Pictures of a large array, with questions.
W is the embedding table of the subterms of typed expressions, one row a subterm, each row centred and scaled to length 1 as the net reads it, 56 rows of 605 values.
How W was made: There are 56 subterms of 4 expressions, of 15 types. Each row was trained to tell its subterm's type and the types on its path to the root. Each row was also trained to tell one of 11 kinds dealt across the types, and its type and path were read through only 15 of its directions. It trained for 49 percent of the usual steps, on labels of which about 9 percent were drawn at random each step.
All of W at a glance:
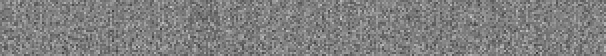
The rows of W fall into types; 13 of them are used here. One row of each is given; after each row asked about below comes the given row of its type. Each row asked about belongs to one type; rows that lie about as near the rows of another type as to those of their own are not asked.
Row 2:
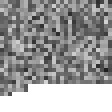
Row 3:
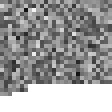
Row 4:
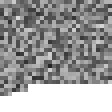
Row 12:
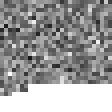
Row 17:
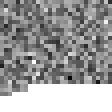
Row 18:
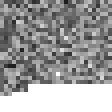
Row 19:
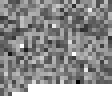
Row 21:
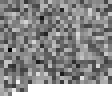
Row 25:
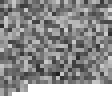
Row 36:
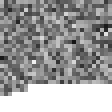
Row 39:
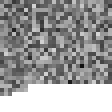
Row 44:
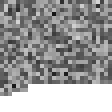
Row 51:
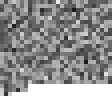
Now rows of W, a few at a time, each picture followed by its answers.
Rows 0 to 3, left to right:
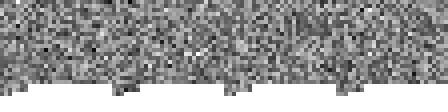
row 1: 25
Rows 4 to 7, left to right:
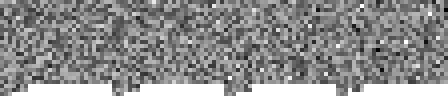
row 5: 18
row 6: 3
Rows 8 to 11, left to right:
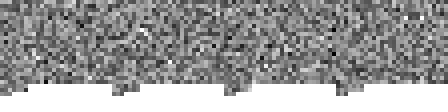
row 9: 2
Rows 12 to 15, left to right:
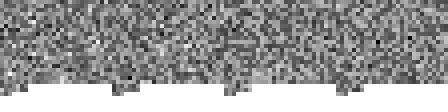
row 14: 19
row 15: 3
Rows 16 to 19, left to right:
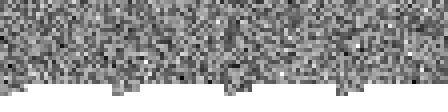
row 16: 21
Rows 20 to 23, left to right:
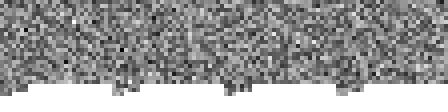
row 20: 18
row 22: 51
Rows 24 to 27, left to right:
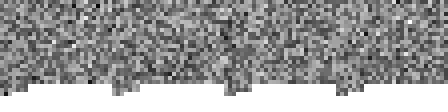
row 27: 2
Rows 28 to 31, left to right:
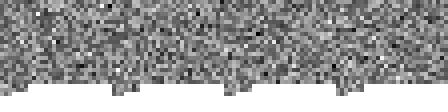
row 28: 21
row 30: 17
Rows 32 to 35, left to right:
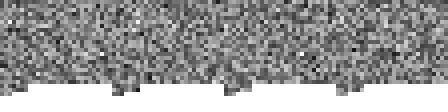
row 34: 4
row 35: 51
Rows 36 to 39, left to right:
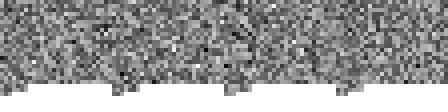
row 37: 36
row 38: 17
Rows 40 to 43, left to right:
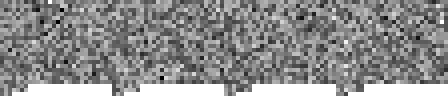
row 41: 19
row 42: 3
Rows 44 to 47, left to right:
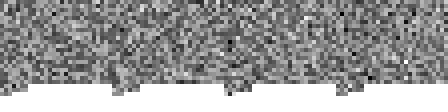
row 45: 18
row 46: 18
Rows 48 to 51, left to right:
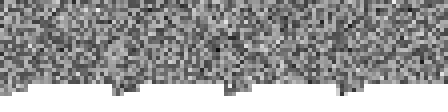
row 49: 25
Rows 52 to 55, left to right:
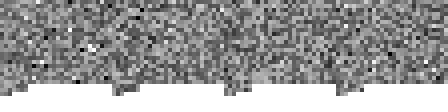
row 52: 2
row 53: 25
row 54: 19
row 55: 19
